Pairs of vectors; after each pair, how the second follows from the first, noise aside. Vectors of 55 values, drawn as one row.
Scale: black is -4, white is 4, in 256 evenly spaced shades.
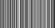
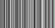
shuffled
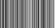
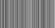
shrunk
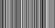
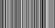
copied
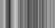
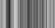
copied
